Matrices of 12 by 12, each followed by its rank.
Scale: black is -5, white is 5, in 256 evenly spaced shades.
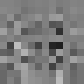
two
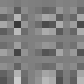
one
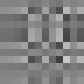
one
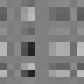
one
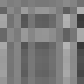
one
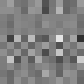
two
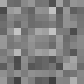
two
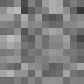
two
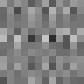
two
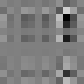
one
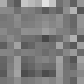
two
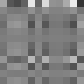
one
